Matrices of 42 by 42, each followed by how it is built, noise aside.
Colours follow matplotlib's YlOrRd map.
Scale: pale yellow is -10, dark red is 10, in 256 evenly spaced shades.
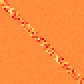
banded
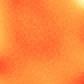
smooth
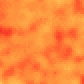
smooth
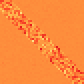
banded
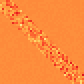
banded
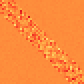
banded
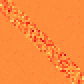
banded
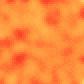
smooth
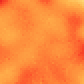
smooth
